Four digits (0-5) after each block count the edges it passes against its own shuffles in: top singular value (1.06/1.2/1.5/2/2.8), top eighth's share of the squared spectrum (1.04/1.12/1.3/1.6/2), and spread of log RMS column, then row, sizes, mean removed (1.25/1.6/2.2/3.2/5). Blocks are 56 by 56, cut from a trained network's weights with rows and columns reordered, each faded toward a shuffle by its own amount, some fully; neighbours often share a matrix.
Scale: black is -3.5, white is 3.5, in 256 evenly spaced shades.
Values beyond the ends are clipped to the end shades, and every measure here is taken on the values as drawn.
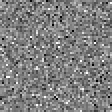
1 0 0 0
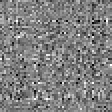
3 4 2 2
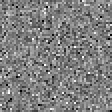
0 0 0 0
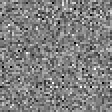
2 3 1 1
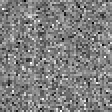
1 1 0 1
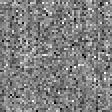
2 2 0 1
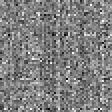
3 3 0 2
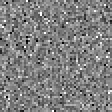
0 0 0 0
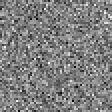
1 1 0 0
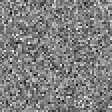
1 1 0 0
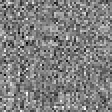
3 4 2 1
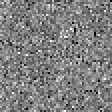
0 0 0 0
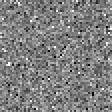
0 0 0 0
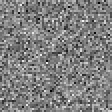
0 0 0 0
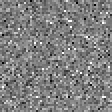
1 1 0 1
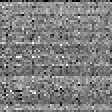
4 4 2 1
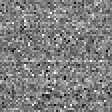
2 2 0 1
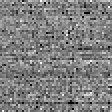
3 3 2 1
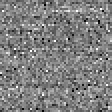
2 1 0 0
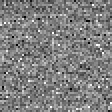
1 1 0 0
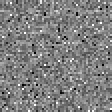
0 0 0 0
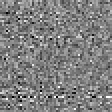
3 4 2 2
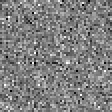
2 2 0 1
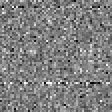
3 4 1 2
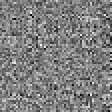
3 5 2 2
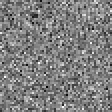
2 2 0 0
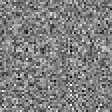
3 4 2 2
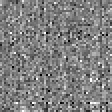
2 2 0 2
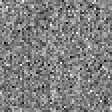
1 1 0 1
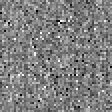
2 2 0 1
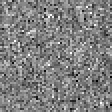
1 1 0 0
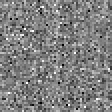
1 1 0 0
